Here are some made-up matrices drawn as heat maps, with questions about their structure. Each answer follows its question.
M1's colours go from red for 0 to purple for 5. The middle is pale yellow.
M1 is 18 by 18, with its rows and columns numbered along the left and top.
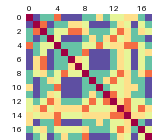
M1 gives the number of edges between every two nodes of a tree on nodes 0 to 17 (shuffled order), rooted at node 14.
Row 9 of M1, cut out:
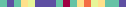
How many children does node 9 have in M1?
0
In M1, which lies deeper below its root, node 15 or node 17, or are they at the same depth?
node 17
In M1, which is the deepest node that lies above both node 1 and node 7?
2
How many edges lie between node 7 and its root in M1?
3
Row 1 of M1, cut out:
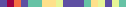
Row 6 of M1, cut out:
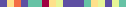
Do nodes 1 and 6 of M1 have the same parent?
yes
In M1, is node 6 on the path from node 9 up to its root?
no
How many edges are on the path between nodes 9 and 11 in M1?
2
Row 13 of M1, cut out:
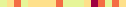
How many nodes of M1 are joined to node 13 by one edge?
4
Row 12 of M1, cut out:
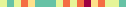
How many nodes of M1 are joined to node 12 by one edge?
4
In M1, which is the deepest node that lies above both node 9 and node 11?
12
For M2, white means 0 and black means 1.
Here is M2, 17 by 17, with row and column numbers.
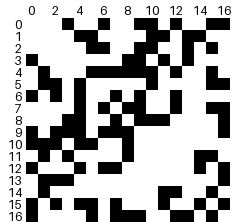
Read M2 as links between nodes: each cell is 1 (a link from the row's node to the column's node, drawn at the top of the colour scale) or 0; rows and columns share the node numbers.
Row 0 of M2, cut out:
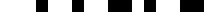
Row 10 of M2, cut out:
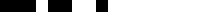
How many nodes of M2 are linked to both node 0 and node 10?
0
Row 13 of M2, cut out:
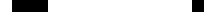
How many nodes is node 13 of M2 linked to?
4
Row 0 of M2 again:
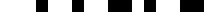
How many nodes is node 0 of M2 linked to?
7
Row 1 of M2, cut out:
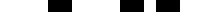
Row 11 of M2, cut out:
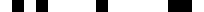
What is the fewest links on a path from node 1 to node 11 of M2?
1
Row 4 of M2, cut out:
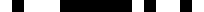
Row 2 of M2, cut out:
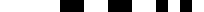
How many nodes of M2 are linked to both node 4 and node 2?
5
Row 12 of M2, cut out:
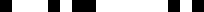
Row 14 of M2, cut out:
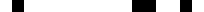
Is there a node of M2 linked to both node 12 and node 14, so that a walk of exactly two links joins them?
no
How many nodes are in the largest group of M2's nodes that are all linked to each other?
4
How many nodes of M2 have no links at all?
0
